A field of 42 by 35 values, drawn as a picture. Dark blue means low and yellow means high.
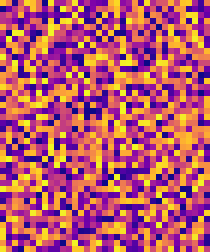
Ninth with the lowest average: bottom middle. Slope: none. Histogram: flat. Mirror symmetry: none. Grain: fine. Seam: none.
